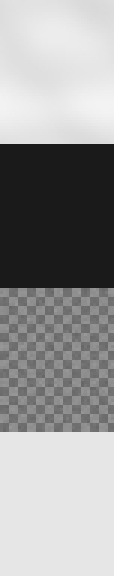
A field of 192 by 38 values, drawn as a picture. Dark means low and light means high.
It is made of 4 by 1 panels. Panel 1,1: very high, smooth, faint in contrast. Panel 2,1: very low, flat. Panel 3,1: middling, checkered. Panel 4,1: very high, flat.
